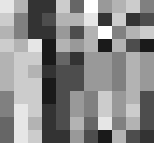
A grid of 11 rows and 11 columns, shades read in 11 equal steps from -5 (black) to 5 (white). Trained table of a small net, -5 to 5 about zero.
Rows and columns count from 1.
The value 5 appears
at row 1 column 7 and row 3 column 8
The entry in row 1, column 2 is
2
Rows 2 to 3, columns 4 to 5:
-2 2 | -3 1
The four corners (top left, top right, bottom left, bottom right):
4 0 -1 -3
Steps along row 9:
up down down up up down up down up down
